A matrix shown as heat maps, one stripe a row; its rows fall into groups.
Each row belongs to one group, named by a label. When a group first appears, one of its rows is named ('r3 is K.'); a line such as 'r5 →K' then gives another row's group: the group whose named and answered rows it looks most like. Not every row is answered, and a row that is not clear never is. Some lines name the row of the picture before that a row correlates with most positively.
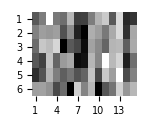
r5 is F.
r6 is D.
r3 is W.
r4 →F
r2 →W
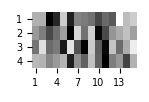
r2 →D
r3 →W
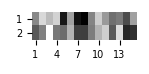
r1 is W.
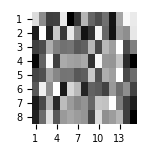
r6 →W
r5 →F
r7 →F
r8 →F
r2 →W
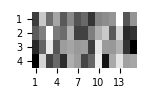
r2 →F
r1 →W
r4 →W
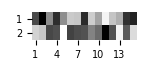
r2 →D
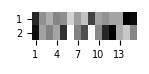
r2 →W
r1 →F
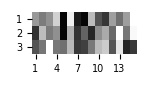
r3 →F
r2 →W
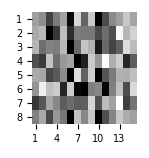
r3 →D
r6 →W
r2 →D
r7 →F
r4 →F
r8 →D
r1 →D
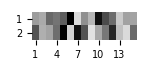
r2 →W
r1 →D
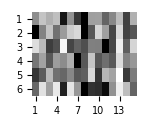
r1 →W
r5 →F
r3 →D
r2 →F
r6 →W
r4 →W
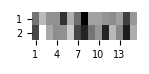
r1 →W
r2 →W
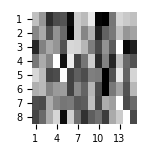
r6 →D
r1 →D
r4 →W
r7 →F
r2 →D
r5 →D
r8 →W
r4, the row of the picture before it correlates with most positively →1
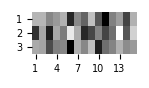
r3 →D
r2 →W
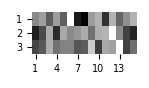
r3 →F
